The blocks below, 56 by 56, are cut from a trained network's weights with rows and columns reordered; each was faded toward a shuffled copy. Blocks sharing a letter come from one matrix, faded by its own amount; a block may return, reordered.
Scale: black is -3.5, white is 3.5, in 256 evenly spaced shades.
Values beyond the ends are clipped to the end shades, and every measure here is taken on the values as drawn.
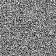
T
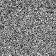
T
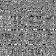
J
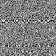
J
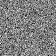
T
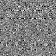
J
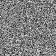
T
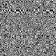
J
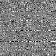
J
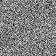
T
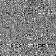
J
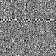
J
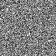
T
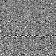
J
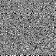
J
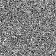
T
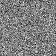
T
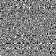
J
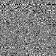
J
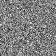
T
